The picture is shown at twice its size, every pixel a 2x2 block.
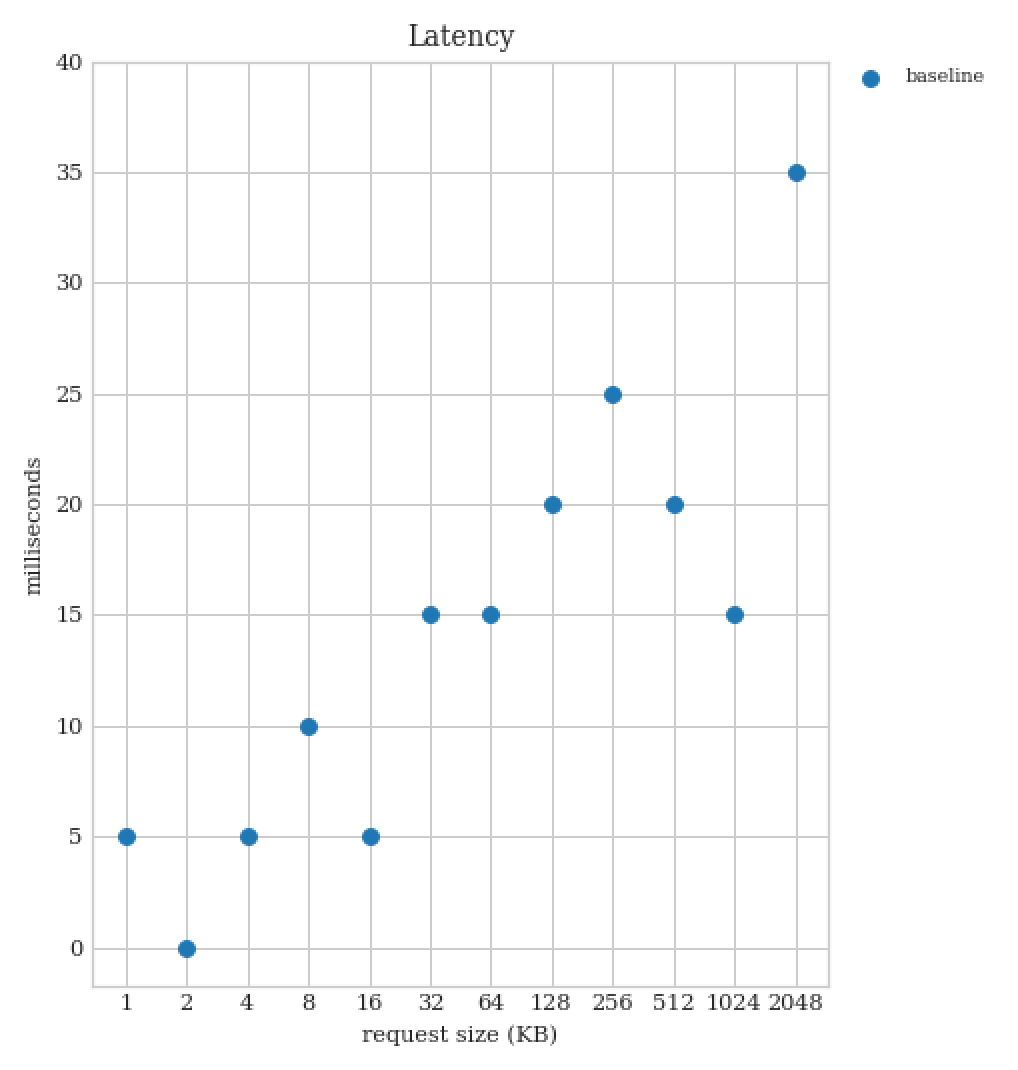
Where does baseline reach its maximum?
2048
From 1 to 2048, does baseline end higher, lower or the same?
higher
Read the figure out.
Title: Latency
x-axis: request size (KB), ticks 1 2 4 8 16 32 64 128 256 512 1024 2048
y-axis: milliseconds, ticks 0 5 10 15 20 25 30 35 40
Legend: baseline
Values:
baseline: 5 0 5 10 5 15 15 20 25 20 15 35
